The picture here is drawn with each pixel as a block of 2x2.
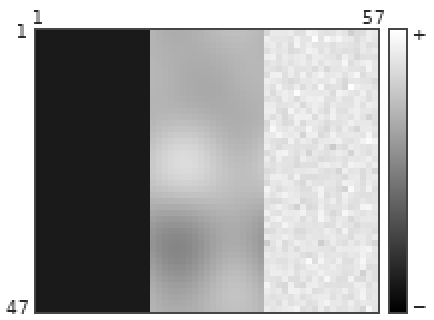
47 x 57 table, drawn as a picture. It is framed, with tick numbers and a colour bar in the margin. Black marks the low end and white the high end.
It is made of 1 by 3 panels. Panel 1,1: very low, flat. Panel 1,2: high, smooth. Panel 1,3: very high, fine-grained, faint in contrast.
